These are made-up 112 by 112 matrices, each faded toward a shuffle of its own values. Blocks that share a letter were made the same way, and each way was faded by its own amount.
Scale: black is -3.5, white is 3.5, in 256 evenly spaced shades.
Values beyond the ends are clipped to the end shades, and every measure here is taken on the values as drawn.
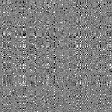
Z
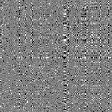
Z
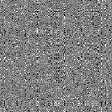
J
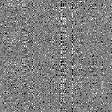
J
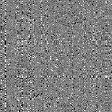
J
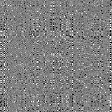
Z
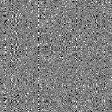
J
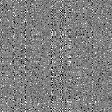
J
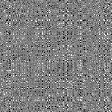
Z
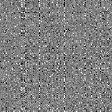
J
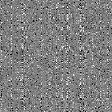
J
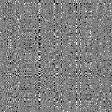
Z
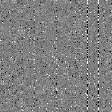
J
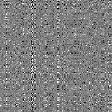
Z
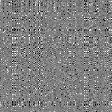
Z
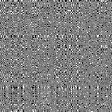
Z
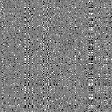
Z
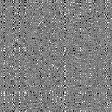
Z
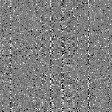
J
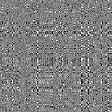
Z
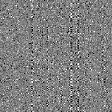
J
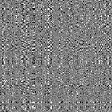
Z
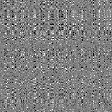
Z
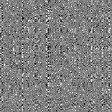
J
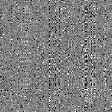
J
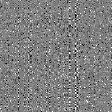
J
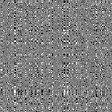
Z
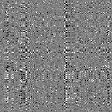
Z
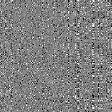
J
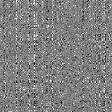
J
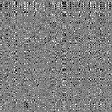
Z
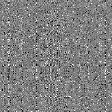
J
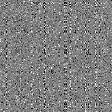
J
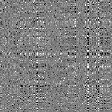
Z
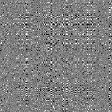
Z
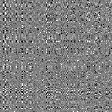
Z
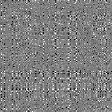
Z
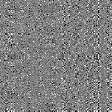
J
